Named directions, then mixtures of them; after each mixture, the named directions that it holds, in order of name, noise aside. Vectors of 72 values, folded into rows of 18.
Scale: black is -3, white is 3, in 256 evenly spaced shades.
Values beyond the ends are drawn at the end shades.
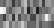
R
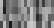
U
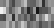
R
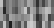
U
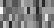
R, U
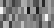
R, U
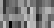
U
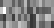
R, U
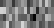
R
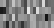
R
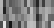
U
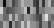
R, U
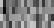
U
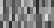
R, U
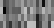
U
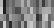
U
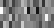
R, U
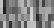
U
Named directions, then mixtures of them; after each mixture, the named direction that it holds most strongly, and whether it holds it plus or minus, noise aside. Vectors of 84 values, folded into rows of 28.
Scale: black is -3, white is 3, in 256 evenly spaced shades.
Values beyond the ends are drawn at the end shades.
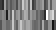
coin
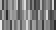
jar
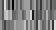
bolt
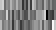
coin, minus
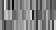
bolt, plus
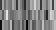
jar, minus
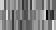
coin, minus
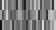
jar, minus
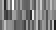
bolt, minus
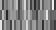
jar, plus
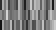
jar, minus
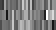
coin, plus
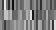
bolt, plus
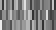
jar, plus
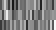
bolt, plus
